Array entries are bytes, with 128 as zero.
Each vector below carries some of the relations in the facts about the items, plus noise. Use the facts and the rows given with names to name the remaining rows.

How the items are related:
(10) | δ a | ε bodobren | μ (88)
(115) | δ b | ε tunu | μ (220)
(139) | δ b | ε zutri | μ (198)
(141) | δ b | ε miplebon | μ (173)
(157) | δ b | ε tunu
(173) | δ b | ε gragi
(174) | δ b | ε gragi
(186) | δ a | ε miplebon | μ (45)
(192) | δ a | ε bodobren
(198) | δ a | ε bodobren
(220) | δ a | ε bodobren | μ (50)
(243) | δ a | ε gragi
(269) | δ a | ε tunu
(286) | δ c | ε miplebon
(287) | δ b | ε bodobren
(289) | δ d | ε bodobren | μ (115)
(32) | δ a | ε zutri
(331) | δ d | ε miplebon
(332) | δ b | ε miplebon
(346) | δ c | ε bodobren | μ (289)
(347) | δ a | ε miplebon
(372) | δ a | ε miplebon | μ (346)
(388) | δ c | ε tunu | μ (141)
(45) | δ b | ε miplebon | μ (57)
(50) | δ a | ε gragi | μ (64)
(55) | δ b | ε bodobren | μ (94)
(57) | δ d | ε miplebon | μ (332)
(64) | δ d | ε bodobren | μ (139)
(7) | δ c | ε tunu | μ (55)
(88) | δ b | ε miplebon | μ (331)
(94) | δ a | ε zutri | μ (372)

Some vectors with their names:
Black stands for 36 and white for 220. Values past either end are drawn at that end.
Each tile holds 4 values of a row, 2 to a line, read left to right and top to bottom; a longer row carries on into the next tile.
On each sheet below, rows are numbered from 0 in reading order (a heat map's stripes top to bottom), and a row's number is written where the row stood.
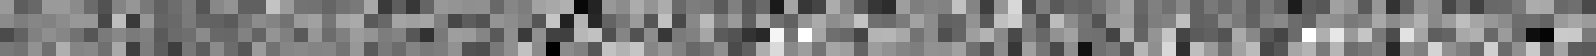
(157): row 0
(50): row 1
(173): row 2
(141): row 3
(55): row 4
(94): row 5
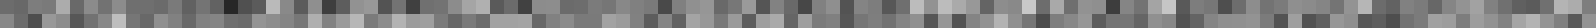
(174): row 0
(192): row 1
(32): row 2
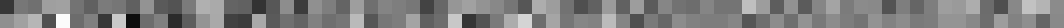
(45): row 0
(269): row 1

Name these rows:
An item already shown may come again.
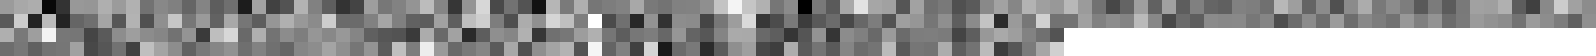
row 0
(50)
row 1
(57)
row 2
(269)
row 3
(388)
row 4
(45)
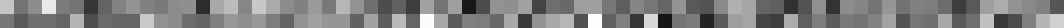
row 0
(7)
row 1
(45)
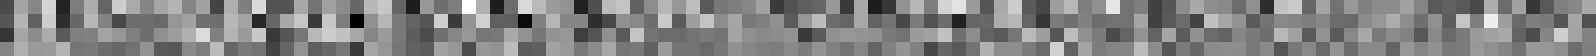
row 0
(64)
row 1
(220)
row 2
(388)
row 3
(331)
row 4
(347)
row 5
(269)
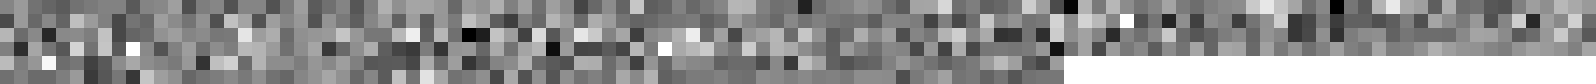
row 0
(198)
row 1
(186)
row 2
(57)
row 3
(372)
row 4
(346)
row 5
(243)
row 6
(388)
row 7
(287)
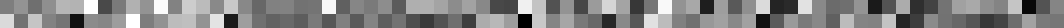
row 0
(289)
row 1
(115)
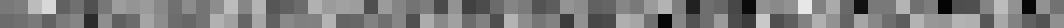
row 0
(286)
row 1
(139)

